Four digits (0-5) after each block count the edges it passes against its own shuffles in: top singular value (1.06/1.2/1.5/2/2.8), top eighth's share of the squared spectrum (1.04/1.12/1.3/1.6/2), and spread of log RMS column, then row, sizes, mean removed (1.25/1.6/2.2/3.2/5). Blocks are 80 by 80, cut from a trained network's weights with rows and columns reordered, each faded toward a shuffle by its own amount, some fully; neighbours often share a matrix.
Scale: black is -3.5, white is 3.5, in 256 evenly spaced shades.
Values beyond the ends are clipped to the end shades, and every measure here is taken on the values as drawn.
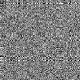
4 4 1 3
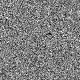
1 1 0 0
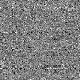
3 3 0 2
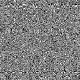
3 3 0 2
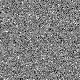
1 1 0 0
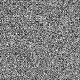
2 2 0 1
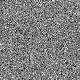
0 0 0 0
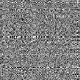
4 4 2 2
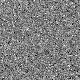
2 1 0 1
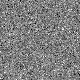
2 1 0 0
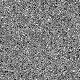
2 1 0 0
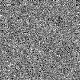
3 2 0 1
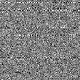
4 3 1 2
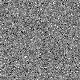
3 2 0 1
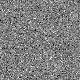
2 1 0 0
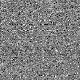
3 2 0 2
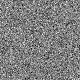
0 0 0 0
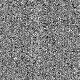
2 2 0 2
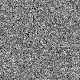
0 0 0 0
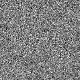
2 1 0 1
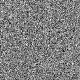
2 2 0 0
